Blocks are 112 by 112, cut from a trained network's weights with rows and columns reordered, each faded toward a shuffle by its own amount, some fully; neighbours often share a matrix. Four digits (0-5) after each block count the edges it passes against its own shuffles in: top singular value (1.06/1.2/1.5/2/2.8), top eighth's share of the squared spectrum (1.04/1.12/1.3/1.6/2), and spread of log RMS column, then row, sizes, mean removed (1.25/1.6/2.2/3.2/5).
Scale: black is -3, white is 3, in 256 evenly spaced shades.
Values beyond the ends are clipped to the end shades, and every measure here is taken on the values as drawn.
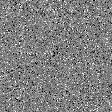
2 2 1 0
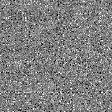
3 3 1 2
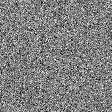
1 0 0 0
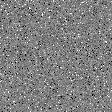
0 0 0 0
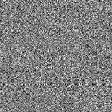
4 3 0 2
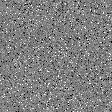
0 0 0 0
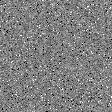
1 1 0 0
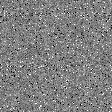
2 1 0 1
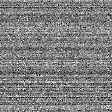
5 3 2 2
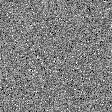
0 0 0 0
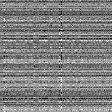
5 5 3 4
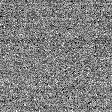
2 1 0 0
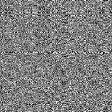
4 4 2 3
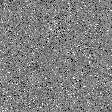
0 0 0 0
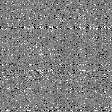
3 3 1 3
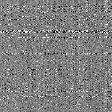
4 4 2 3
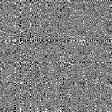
4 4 3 3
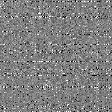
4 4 1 3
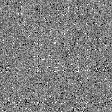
3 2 1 2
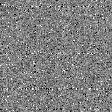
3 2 0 2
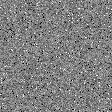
0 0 0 0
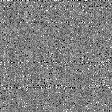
3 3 0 2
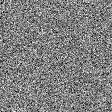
2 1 0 0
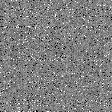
2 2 0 2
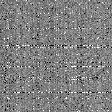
4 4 1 3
